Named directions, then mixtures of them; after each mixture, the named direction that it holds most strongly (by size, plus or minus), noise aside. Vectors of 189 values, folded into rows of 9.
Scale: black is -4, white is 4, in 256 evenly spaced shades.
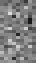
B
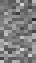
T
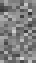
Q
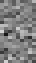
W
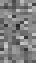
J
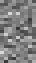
W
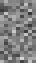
Q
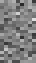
T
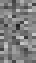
J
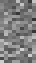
T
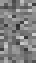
J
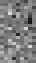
B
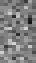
B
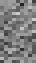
T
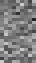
T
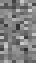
J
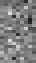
B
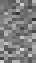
T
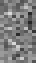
B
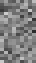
Q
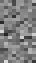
W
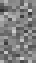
Q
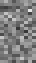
Q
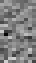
W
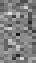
B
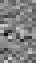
W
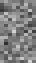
Q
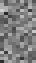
Q
